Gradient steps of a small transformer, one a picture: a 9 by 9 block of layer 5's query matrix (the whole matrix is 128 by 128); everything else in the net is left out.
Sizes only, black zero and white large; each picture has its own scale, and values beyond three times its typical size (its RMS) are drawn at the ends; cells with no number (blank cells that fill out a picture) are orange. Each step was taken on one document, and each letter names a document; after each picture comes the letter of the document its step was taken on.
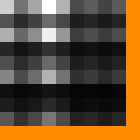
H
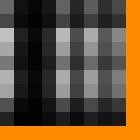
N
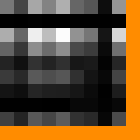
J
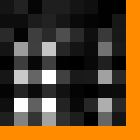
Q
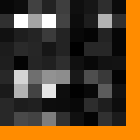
Q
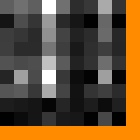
H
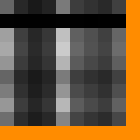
N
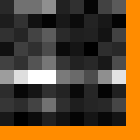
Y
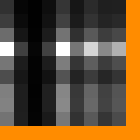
N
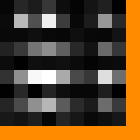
Q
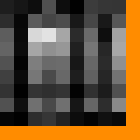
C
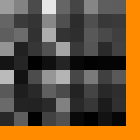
H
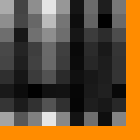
Y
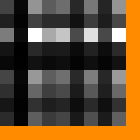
C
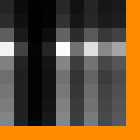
N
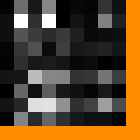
Q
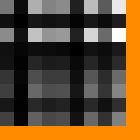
C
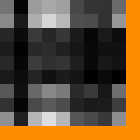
Y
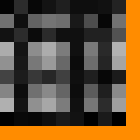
Y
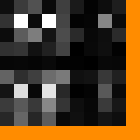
Q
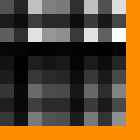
C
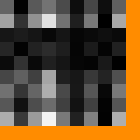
Y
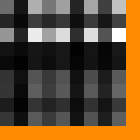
C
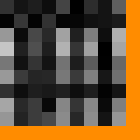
H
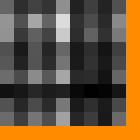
J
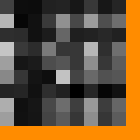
N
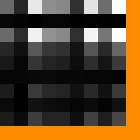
C
